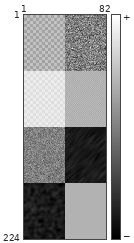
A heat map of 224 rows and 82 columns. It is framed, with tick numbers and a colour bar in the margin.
The table splits into 4 rows of 2 panels. Panel 1,1: high, checkered. Panel 1,2: middling, fine-grained, strong in contrast. Panel 2,1: very high, checkered, faint in contrast. Panel 2,2: high, checkered, faint in contrast. Panel 3,1: middling, fine-grained. Panel 3,2: very low, slanting up to the right, faint in contrast. Panel 4,1: very low, blotchy, faint in contrast. Panel 4,2: high, flat.
